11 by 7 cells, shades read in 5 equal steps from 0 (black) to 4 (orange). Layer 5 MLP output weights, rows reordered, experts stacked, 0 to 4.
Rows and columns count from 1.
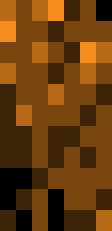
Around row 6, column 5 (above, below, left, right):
2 1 2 1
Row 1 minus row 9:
3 2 2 2 -1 0 -2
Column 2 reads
2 2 2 2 2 3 1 1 0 1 0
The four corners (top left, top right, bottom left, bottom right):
3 0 1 3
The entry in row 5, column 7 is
1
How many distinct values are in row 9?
3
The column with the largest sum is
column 3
